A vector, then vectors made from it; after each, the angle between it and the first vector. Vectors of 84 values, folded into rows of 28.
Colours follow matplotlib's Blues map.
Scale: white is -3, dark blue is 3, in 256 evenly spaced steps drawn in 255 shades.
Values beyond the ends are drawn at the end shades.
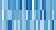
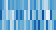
orthogonal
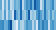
partly aligned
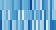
partly aligned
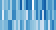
nearly parallel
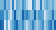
partly opposed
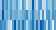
nearly opposite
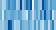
nearly parallel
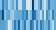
nearly opposite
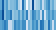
nearly opposite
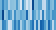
nearly opposite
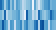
orthogonal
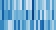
nearly opposite
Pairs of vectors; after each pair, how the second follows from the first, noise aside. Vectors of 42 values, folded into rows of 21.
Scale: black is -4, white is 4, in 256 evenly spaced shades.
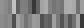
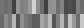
negated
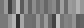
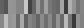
reversed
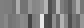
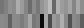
sign-scrambled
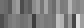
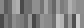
copied
